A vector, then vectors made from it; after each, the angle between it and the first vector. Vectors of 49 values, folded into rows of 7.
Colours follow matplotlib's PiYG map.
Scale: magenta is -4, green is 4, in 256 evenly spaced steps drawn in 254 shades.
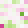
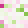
partly opposed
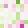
orthogonal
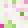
nearly parallel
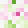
partly aligned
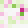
partly aligned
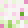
nearly parallel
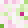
nearly opposite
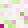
nearly parallel
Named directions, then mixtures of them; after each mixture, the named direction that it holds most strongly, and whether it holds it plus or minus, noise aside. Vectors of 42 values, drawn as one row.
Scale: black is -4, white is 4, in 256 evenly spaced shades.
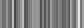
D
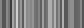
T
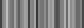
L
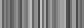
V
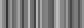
L, minus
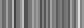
D, plus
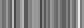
D, plus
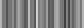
L, minus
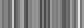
D, plus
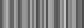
L, plus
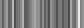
D, plus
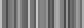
L, minus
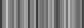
L, plus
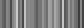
T, plus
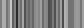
T, minus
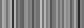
D, minus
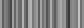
V, plus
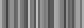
L, minus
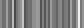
D, plus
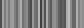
V, minus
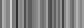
T, minus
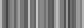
L, minus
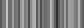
L, plus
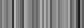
D, minus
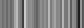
D, minus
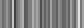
D, plus
